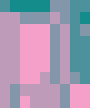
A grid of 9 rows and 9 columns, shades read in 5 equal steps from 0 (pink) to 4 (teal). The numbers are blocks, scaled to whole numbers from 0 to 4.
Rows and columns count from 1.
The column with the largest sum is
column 9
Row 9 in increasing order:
0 0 0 1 1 1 1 2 2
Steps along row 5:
same down same same up down up same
